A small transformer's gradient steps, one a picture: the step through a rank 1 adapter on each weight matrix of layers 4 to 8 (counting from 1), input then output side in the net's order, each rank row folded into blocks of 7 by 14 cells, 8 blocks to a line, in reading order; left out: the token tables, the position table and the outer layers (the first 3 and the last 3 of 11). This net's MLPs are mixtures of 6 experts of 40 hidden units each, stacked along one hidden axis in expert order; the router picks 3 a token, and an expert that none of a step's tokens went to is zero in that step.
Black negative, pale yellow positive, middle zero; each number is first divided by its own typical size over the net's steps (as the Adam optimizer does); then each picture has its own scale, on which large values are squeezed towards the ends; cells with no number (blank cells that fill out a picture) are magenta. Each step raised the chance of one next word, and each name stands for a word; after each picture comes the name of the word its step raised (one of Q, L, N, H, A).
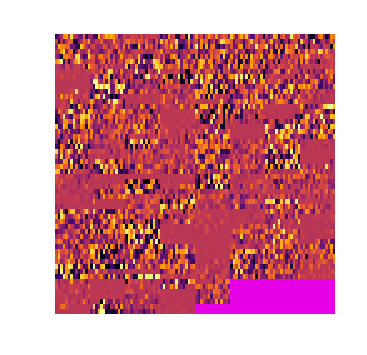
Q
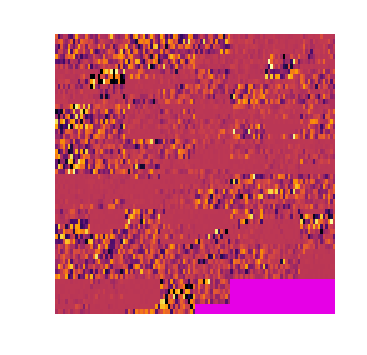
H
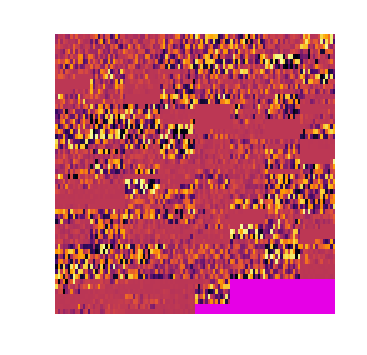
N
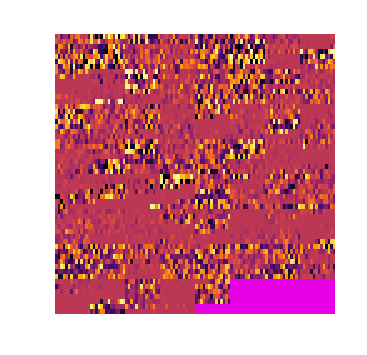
Q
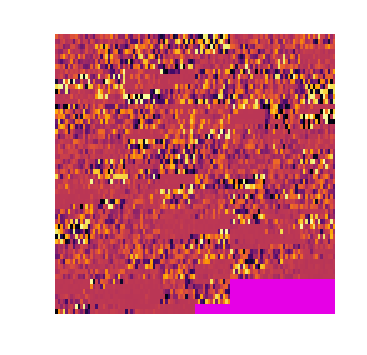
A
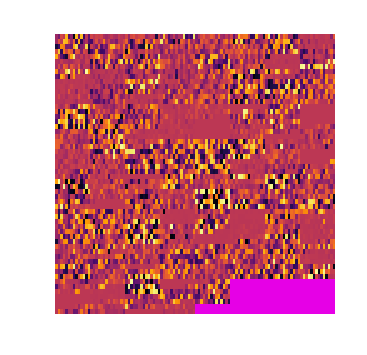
Q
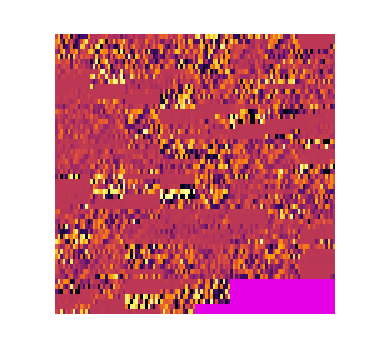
A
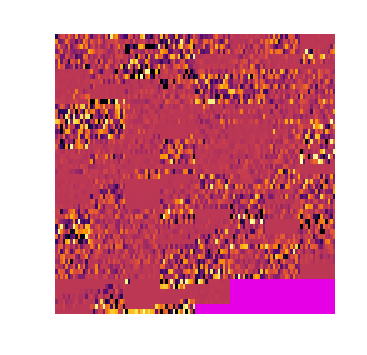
H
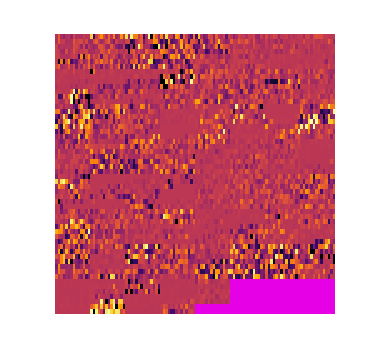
H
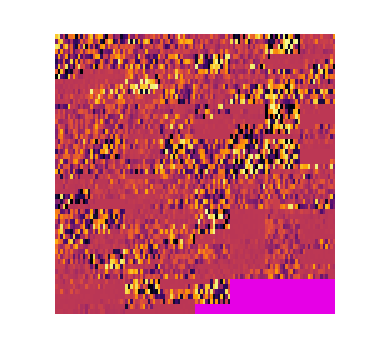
A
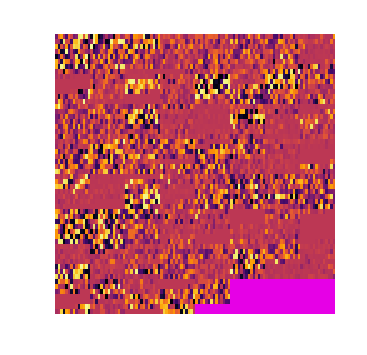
A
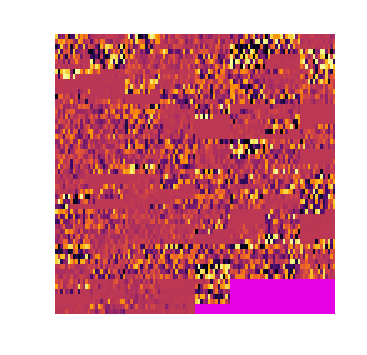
N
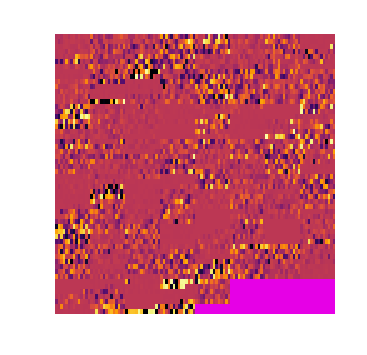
H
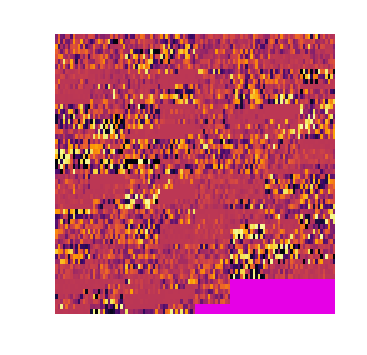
N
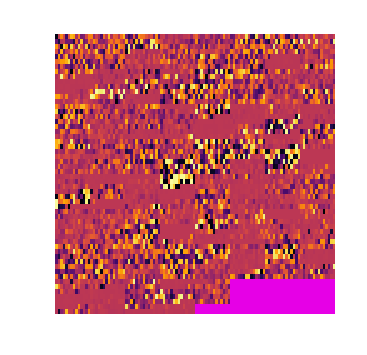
Q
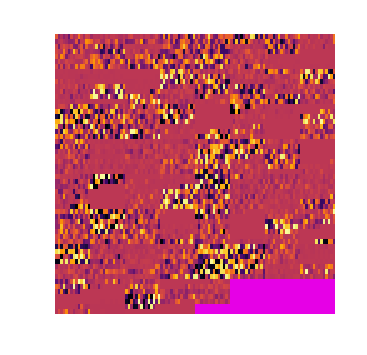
N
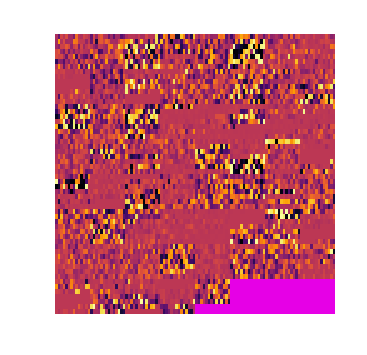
Q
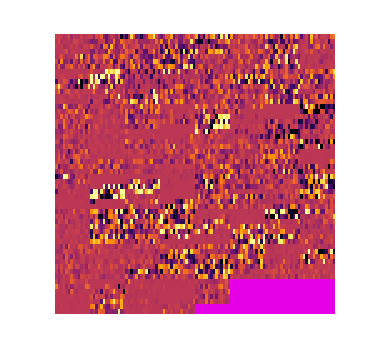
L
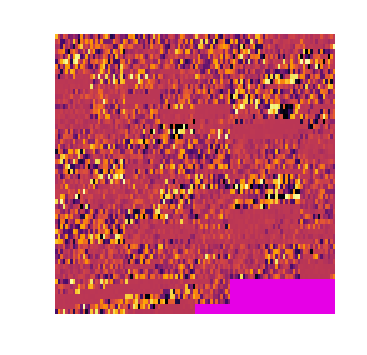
A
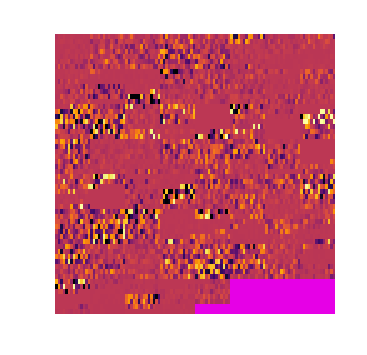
H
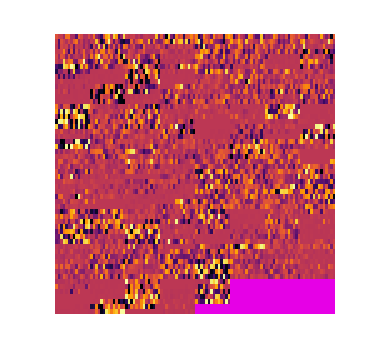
H
